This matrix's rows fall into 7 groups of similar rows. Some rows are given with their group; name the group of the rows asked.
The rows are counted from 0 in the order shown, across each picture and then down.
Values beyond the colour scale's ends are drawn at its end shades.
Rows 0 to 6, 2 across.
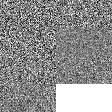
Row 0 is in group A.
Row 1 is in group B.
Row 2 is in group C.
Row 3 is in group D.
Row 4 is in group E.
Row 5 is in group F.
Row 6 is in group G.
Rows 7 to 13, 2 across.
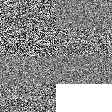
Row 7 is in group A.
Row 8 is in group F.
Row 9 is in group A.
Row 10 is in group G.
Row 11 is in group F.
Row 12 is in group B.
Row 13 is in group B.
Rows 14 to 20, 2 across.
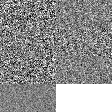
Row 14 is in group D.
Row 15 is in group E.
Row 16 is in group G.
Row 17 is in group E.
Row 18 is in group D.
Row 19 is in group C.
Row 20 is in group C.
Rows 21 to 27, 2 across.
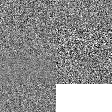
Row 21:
D
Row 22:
B
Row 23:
F
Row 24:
E
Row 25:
E
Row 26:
C
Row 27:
E
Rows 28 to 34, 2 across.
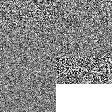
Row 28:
F
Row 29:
G
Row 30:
F
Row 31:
B
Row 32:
E
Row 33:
G
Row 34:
A
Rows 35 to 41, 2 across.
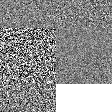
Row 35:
F
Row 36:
F
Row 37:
D
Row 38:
E
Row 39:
F
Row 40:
G
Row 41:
F
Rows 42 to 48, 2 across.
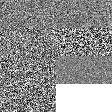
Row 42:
G
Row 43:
G
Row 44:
C
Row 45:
F
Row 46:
B
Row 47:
F
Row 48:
D
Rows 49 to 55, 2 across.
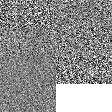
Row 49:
B
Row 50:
D
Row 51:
C
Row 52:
F
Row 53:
C
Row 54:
E
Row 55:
F
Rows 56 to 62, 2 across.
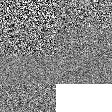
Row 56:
F
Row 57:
F
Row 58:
A
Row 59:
B
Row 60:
F
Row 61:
D
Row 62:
E
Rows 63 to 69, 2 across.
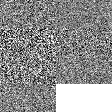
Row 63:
D
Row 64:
G
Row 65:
G
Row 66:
A
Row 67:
E
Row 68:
E
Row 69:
C
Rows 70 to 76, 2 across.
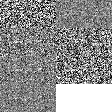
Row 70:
A
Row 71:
G
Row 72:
B
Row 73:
G
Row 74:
B
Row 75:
B
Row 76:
B
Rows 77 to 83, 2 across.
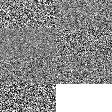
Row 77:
F
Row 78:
E
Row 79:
E
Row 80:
A
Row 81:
D
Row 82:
B
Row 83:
D
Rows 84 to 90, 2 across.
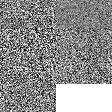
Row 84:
G
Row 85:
D
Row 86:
F
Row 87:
C
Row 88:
G
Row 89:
C
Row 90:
A
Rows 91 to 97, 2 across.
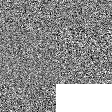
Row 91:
A
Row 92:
A
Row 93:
E
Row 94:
C
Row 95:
E
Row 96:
F
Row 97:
C
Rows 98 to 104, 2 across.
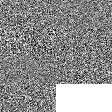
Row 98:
B
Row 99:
D
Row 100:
C
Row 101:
A
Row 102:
A
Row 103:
B
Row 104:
G
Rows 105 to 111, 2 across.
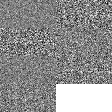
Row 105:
F
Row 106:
E
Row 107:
B
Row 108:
C
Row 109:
A
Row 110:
B
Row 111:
B
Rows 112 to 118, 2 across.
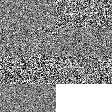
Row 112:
F
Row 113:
B
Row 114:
E
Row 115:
A
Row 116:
A
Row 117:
C
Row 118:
C
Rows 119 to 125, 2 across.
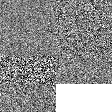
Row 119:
G
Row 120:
F
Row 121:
E
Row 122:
A
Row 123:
B
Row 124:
E
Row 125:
C
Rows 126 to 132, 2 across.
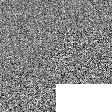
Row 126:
B
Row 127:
F
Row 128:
E
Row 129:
B
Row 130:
D
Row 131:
A
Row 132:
E
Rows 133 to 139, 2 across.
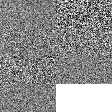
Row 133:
C
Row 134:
D
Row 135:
D
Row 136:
F
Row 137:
C
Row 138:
A
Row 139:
D
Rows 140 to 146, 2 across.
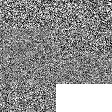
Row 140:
A
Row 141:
C
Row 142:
G
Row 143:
A
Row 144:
A
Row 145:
D
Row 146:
B
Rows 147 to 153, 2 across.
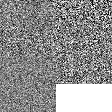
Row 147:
C
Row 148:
F
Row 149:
G
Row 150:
B
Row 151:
E
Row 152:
B
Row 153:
F
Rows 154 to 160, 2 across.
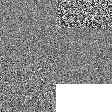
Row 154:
F
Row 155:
E
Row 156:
A
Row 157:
B
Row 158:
B
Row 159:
B
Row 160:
G
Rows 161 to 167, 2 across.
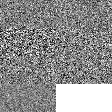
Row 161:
A
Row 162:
C
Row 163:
D
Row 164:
F
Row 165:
G
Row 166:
A
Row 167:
E
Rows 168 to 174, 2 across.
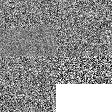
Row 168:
A
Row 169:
E
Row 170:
G
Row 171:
G
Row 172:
E
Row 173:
E
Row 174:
G
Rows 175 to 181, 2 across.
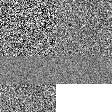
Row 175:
B
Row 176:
C
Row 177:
D
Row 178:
C
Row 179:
D
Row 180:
C
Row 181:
C
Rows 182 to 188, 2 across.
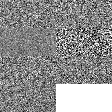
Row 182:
E
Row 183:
C
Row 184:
G
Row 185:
C
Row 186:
E
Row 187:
A
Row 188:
A
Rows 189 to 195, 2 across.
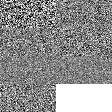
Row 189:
D
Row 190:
A
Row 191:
G
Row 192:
A
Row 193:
B
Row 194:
F
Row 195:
C
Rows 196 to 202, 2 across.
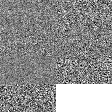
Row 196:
E
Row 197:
E
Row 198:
B
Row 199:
A
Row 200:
A
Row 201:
C
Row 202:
G
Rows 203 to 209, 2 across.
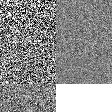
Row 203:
A
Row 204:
F
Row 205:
B
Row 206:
E
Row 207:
D
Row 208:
G
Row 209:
G
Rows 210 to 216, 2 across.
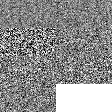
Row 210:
E
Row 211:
G
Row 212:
D
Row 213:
G
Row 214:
B
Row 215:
B
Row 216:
A
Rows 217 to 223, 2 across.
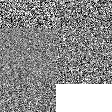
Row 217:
G
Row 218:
A
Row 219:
F
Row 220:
F
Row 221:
E
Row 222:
B
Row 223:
E
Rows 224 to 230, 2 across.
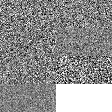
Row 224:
B
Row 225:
A
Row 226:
D
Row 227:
B
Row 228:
F
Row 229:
C
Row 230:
G
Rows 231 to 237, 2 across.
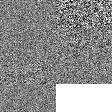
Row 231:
F
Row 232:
D
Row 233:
D
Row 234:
D
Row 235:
B
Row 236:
A
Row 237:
D
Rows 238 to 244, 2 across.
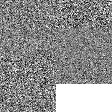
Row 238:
F
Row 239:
D
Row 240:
E
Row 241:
F
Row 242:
B
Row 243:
A
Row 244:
G
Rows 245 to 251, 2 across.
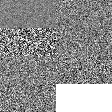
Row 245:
D
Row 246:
D
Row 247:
E
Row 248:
C
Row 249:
F
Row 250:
A
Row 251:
C
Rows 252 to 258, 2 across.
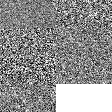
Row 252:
C
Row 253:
E
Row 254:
F
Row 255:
C
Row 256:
G
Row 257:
F
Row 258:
C
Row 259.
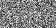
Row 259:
E
